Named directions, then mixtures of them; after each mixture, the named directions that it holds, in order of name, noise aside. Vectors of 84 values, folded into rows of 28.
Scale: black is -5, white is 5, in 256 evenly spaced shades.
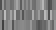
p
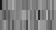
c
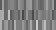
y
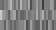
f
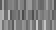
y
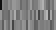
c, p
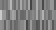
f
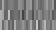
y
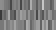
f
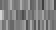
f, y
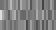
f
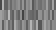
p, y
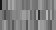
c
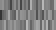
f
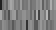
c, f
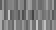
y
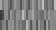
f, y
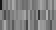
c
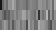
c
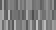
y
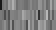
c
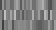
p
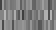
p, y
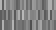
p, y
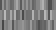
p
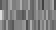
f, y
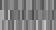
y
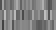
p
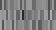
p, y
